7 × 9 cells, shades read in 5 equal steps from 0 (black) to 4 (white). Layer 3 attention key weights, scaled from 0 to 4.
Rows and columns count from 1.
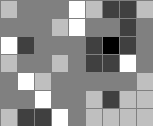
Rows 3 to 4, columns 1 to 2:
4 1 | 3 2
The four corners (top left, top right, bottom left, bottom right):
3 3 3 3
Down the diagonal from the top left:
3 2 2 3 2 3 3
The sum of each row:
21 20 15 20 22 22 23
